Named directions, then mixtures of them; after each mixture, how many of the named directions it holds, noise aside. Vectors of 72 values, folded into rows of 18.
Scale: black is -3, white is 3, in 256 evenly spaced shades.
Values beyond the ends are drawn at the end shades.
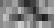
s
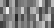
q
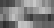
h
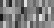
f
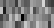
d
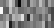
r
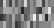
one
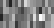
three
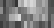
three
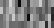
two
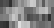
one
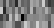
one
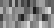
three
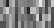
one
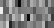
one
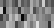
one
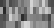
two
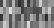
three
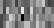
two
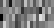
one
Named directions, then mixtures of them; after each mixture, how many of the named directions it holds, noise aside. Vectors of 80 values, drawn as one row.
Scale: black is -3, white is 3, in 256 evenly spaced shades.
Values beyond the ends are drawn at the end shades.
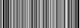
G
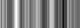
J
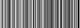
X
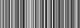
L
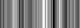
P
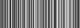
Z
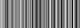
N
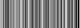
three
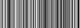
two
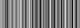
one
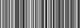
one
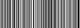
two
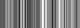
three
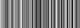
one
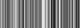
three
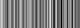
two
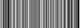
two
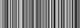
two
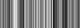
three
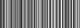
three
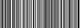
two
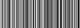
one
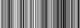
three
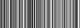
two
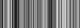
three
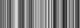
three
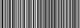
three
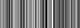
two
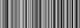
one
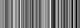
two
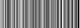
three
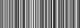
three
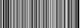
one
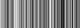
two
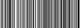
three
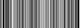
two
